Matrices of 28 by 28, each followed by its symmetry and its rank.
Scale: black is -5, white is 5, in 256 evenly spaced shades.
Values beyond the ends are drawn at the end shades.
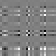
neither, rank one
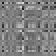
neither, rank two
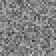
neither, full rank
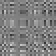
antisymmetric, rank two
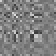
symmetric, rank three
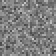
neither, full rank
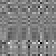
neither, rank two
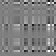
neither, rank one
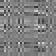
neither, rank two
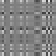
neither, rank one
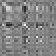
symmetric, rank three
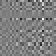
neither, rank two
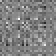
symmetric, rank three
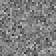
neither, full rank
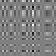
neither, rank one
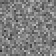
neither, full rank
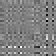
antisymmetric, rank two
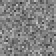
neither, full rank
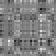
antisymmetric, rank two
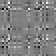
antisymmetric, rank two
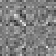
symmetric, rank three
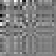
antisymmetric, rank two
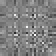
symmetric, rank three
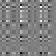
neither, rank one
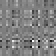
neither, rank two
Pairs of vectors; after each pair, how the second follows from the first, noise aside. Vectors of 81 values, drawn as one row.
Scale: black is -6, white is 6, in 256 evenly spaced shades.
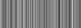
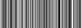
scaled up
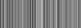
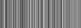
shuffled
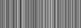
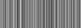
negated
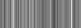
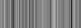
negated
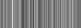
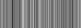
negated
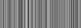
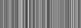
negated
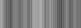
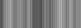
negated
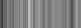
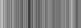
negated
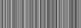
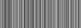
reversed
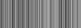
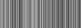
reversed
